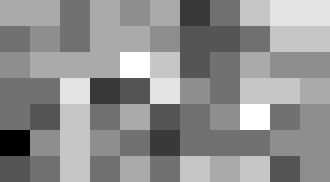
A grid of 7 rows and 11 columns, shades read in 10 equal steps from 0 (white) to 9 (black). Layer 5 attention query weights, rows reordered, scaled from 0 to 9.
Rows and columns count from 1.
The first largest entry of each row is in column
7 7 7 4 2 1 1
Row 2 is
5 4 5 3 3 4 6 6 5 2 2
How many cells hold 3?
14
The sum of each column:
37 30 20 30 24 28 35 33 19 24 22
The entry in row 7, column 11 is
4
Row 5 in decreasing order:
6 6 5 5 5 5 4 4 3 2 0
